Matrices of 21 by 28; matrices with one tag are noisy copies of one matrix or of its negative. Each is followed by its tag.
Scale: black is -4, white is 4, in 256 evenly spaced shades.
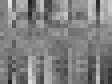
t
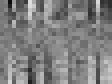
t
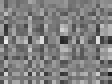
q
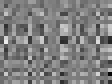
q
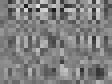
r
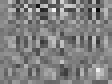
r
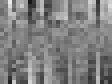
t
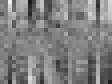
t
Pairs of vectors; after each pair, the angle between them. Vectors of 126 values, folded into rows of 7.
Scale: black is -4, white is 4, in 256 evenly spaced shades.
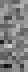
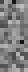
partly aligned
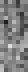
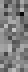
partly aligned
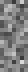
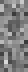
orthogonal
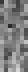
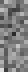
partly aligned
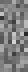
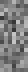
nearly parallel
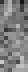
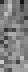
nearly parallel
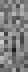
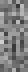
nearly parallel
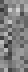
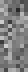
nearly opposite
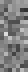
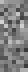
partly aligned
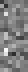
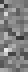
nearly parallel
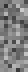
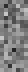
nearly parallel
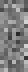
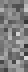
nearly opposite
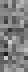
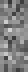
nearly opposite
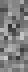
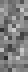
nearly opposite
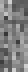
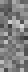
partly opposed
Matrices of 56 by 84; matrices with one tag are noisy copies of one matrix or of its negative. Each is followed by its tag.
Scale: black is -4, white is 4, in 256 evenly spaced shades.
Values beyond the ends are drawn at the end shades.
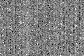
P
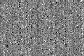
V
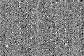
V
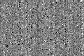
V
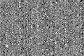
V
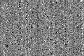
V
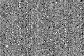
V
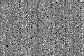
V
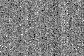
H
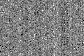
H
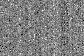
H
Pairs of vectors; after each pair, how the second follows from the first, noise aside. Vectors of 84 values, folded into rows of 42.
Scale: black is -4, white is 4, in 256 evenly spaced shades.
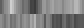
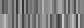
shuffled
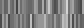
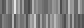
shuffled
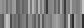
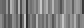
shuffled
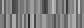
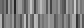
shuffled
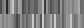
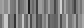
shuffled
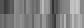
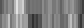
wrapped around
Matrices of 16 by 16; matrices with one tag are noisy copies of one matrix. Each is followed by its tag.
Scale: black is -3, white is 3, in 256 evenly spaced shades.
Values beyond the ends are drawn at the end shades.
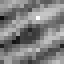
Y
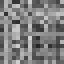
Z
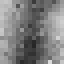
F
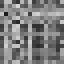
Z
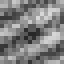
Y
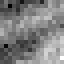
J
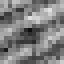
Y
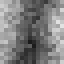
F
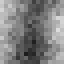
F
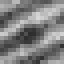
Y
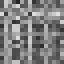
Z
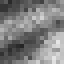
J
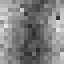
F
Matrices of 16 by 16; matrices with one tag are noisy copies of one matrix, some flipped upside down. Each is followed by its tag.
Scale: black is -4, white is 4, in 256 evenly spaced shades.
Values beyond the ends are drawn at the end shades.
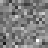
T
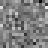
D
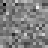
T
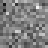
T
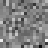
D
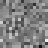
D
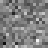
T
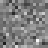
T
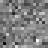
T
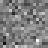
T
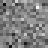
T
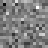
T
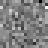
D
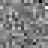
D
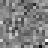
D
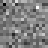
T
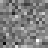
T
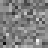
T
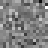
D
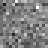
T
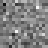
T
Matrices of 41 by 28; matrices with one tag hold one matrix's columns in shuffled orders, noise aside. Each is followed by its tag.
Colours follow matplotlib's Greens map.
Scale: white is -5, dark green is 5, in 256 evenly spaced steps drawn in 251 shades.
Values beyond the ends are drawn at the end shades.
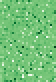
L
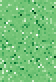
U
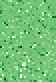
L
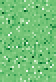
U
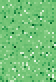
L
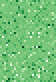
L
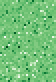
L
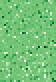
L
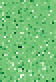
L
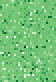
L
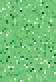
U
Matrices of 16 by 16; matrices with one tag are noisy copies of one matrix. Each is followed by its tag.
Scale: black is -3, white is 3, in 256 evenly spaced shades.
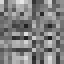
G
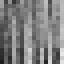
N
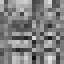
G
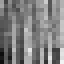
N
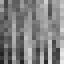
N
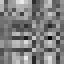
G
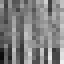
N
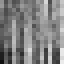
N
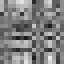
G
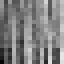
N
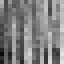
N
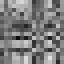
G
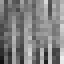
N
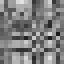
G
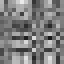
G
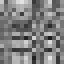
G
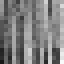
N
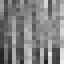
N
